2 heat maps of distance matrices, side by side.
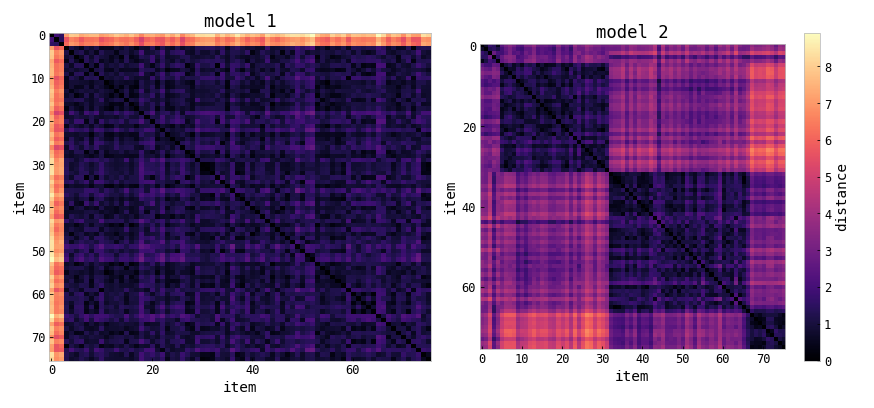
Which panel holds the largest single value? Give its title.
model 1
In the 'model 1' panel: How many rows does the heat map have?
76
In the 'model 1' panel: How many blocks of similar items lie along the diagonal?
2
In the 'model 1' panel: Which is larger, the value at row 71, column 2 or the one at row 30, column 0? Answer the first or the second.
the second
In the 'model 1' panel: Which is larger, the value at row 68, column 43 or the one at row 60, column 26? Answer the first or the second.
the second
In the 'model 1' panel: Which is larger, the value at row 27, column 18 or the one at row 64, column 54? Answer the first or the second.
the first
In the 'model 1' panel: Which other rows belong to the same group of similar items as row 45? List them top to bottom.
3, 4, 5, 6, 7, 8, 9, 10, 11, 12, 13, 14, 15, 16, 17, 18, 19, 20, 21, 22, 23, 24, 25, 26, 27, 28, 29, 30, 31, 32, 33, 34, 35, 36, 37, 38, 39, 40, 41, 42, 43, 44, 46, 47, 48, 49, 50, 51, 52, 53, 54, 55, 56, 57, 58, 59, 60, 61, 62, 63, 64, 65, 66, 67, 68, 69, 70, 71, 72, 73, 74, 75
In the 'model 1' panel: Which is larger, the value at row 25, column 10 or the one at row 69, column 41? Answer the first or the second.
the first
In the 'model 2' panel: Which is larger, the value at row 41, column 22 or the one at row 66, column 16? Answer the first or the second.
the second
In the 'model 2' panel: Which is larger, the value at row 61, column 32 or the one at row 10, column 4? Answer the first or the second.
the second
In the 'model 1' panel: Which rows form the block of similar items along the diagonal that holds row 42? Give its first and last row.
3 to 75
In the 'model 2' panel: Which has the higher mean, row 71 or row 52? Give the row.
71
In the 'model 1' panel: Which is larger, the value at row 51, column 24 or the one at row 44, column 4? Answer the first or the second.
the first
